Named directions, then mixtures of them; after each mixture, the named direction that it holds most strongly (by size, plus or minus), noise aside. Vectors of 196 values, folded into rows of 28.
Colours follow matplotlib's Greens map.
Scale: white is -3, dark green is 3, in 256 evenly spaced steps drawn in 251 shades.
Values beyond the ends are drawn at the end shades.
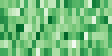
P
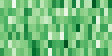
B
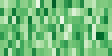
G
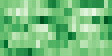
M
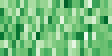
P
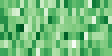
P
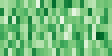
G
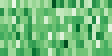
B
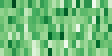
B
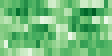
M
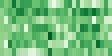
M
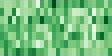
G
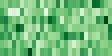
P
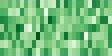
P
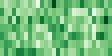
G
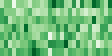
B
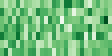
G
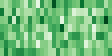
G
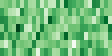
P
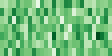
G
